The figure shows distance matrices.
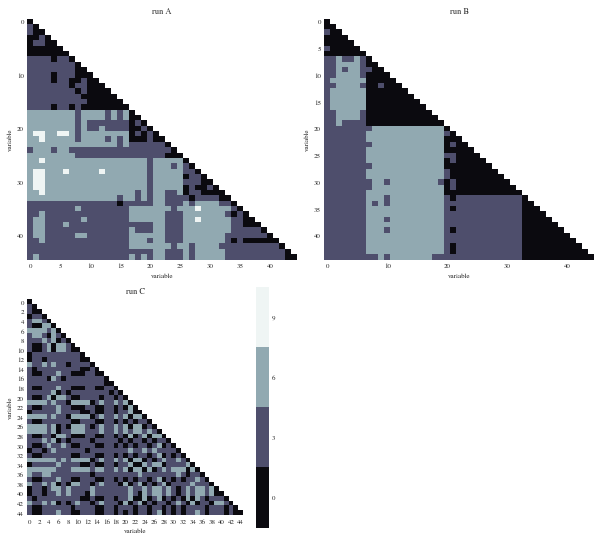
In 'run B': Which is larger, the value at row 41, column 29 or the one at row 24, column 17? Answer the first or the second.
the second
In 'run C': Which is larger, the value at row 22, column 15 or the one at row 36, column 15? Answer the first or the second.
the second
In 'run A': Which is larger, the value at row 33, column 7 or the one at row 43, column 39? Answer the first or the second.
the first
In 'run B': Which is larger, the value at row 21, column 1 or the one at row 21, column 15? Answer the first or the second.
the second
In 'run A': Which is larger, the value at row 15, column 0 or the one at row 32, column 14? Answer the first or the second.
the second
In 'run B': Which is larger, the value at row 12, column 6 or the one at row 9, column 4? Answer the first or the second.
the second
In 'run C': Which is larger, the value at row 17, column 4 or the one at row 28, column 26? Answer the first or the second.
the second
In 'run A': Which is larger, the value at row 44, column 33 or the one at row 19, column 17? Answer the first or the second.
the first
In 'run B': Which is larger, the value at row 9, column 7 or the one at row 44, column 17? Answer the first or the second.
the second
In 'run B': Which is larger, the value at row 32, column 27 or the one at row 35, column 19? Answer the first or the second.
the second
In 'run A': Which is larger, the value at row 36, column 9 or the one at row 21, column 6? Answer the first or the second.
the second
